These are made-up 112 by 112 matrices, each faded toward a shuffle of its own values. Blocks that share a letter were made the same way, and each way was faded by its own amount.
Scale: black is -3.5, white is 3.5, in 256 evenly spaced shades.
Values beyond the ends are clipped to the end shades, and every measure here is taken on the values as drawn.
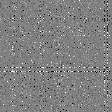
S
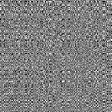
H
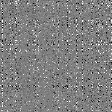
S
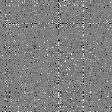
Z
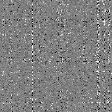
S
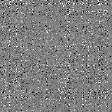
S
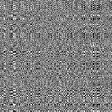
H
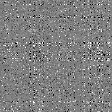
S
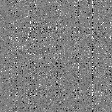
S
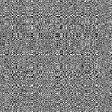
H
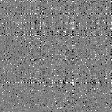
Z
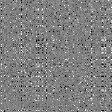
Z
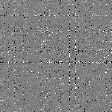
S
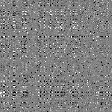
Z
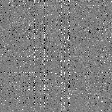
S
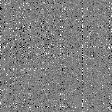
S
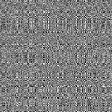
H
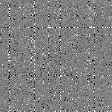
S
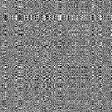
H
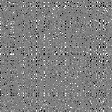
Z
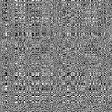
H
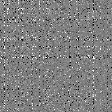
S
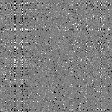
Z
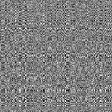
H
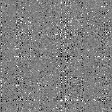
S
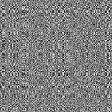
H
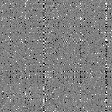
Z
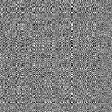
H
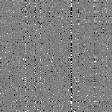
Z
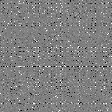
Z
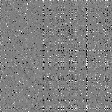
Z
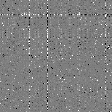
Z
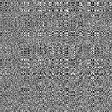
H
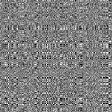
H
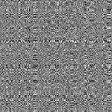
H
